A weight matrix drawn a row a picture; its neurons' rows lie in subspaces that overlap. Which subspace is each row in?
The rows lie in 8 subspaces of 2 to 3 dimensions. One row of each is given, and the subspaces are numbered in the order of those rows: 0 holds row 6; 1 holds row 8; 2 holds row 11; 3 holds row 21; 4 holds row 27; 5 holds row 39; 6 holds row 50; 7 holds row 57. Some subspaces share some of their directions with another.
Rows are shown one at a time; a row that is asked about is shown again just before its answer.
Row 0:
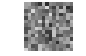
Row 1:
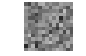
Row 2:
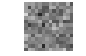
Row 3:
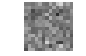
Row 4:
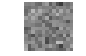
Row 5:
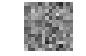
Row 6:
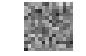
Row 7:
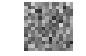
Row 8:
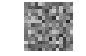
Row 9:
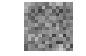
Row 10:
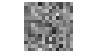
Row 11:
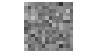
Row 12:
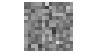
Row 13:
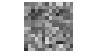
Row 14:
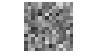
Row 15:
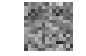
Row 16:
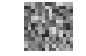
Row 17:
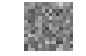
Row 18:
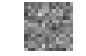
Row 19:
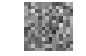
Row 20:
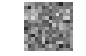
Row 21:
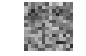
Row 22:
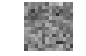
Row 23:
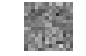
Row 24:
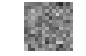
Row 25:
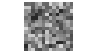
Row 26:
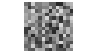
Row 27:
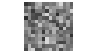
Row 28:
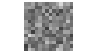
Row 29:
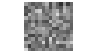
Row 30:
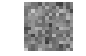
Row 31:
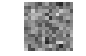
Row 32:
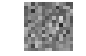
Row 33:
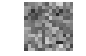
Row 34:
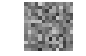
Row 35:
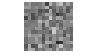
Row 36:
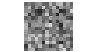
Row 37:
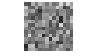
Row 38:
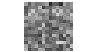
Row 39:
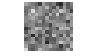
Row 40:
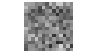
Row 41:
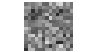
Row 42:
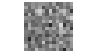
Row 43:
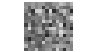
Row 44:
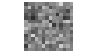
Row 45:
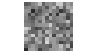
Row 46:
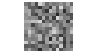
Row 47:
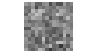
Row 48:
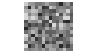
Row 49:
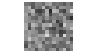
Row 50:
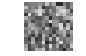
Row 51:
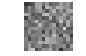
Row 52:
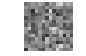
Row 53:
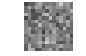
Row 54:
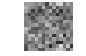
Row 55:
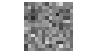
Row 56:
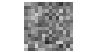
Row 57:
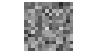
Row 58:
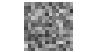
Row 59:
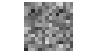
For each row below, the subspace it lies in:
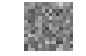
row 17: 7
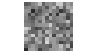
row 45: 5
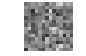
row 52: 6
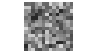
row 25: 6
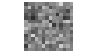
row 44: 2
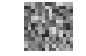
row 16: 6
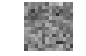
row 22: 3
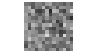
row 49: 6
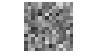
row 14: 3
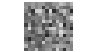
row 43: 6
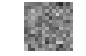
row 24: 7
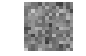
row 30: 5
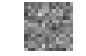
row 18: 2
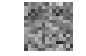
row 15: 3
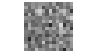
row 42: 6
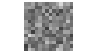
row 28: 7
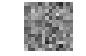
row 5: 1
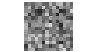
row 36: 6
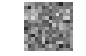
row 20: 2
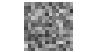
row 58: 6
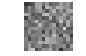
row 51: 4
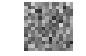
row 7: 0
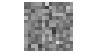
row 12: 5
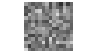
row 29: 0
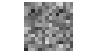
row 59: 5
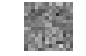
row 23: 7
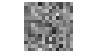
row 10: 1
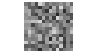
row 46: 1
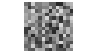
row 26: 0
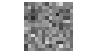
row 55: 2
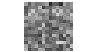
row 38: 3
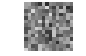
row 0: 5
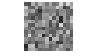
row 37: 0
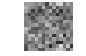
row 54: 4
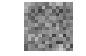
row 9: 4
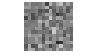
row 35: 5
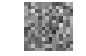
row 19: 0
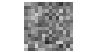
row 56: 0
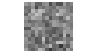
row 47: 7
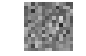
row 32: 0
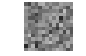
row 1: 0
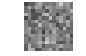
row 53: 4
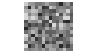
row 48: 2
